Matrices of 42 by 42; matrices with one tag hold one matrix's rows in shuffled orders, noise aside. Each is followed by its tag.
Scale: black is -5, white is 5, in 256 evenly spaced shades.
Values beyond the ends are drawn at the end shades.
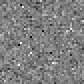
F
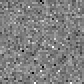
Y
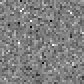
F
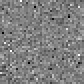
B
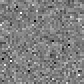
B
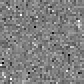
B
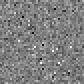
Y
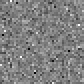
B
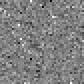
F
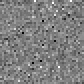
Y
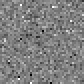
F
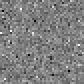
B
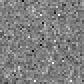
Y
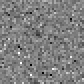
F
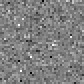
F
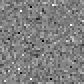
F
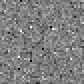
F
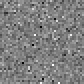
Y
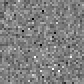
Y
